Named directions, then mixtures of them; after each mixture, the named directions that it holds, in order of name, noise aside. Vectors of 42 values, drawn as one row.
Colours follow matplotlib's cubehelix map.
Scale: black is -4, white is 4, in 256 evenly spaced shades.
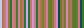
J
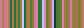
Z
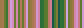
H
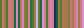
H, J, Z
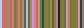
H, J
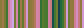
H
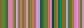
H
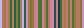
H, J, Z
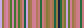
H, J, Z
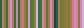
H, J, Z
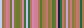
H, J, Z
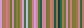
H, J, Z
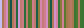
H, J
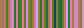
H, Z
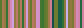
H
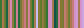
H, J, Z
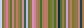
H, J, Z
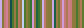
H, J, Z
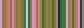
H, J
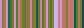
H, J, Z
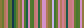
H, J, Z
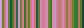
H, J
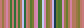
Z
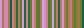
H, J, Z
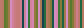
H, J, Z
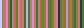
J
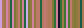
H, J, Z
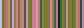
H, J, Z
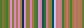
Z
